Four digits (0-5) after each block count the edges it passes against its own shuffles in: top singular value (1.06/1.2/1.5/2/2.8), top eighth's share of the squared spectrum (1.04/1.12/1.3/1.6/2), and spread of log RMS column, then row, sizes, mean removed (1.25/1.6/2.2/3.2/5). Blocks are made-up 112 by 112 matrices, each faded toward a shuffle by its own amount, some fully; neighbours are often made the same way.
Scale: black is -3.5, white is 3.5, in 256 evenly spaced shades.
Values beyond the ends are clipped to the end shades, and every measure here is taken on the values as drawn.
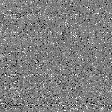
4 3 1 2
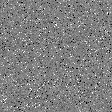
0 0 0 0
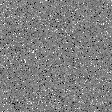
2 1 0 0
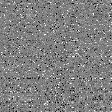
4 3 1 2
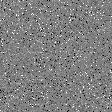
2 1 0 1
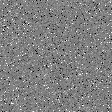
0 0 0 0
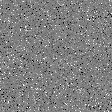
0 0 0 0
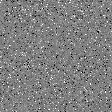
3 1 0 0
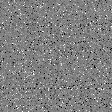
3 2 0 1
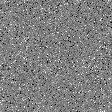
0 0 0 0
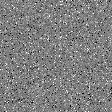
0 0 1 0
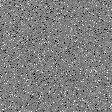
0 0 0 0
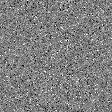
0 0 1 0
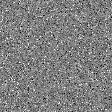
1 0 1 0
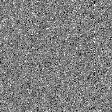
1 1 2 0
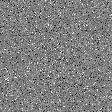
1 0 0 0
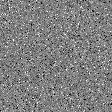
0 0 0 0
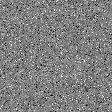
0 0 0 0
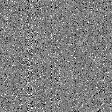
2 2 3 0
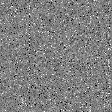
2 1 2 0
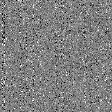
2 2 3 0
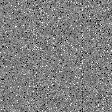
1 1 2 0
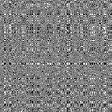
5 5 3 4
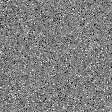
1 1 0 0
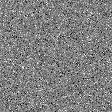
1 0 0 0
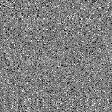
4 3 1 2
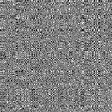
5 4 3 3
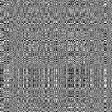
5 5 4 4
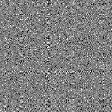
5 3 2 2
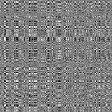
5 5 4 4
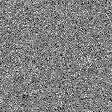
3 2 0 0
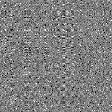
4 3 2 2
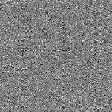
4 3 2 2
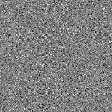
4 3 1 2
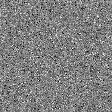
2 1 0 0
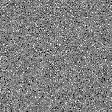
3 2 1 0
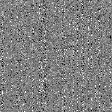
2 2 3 0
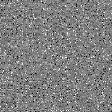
4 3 2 2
